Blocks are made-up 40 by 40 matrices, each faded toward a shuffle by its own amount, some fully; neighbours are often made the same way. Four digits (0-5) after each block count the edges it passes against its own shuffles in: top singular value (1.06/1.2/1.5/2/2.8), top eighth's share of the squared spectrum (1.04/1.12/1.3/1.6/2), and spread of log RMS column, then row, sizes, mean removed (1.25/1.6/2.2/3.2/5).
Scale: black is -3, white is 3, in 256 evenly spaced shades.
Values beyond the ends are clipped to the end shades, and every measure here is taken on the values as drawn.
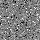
0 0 0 0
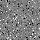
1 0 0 0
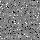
0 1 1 0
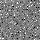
0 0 0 0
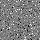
0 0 0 0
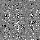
1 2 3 2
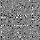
2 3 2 2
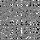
2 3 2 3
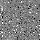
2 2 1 0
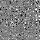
2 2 2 2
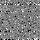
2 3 1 2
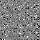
1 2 2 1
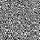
3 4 2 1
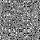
3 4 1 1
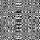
4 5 3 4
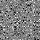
3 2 0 1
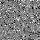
3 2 0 1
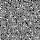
1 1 0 0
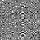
4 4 2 2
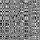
4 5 3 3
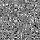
3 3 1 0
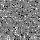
2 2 0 1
